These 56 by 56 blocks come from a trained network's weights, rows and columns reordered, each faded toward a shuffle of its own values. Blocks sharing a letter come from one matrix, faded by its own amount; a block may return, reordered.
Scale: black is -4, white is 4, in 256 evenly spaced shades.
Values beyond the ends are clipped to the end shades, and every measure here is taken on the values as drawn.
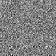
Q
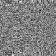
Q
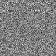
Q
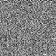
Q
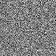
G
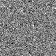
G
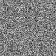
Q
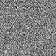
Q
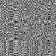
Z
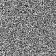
G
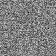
G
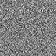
Q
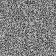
G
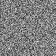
G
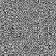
Z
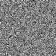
G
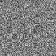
Q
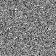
G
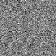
Q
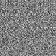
Q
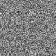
Q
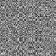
Z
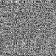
Q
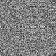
Q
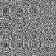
Z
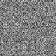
Z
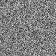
G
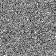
G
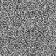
Q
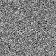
G
